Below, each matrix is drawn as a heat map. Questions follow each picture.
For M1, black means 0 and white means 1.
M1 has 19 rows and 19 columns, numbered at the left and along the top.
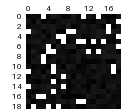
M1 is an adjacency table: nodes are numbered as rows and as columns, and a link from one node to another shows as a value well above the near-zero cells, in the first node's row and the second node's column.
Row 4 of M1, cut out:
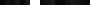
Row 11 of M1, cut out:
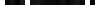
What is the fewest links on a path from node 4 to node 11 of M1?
3
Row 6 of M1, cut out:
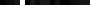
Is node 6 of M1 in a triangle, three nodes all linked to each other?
yes
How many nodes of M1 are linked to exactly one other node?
7
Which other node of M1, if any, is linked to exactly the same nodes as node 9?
node 8
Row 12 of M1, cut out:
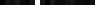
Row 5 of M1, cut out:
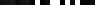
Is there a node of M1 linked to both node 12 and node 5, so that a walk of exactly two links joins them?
yes
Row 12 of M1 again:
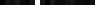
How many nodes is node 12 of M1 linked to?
1
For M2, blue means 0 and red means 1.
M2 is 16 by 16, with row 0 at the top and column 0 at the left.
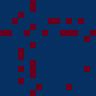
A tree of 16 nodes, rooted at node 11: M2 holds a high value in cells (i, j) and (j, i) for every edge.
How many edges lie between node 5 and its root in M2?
1
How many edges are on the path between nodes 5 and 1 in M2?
1
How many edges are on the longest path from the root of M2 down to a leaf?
2
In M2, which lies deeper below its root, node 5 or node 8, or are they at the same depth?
node 8
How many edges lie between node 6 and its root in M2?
2
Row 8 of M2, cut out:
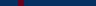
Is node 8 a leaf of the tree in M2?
yes
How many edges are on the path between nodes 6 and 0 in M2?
4
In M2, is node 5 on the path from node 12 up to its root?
yes
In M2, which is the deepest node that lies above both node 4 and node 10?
5
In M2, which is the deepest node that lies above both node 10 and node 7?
5
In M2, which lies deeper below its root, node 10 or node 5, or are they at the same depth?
node 10
